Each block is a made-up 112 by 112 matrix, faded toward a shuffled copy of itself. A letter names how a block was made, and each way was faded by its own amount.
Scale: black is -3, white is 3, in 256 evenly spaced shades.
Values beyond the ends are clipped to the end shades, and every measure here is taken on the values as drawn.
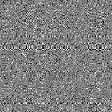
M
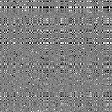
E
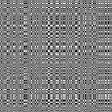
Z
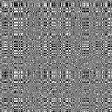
E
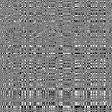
E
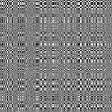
Z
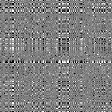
E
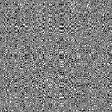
M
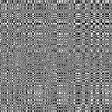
E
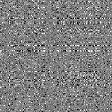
M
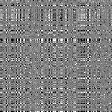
E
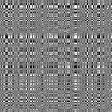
Z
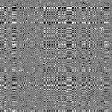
E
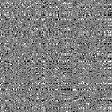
M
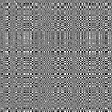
Z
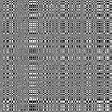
Z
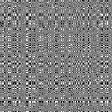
E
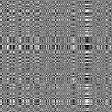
Z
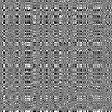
E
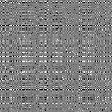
E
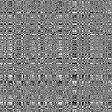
E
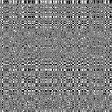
E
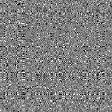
M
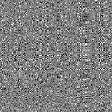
M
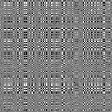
Z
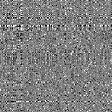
M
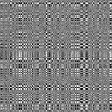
Z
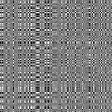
Z
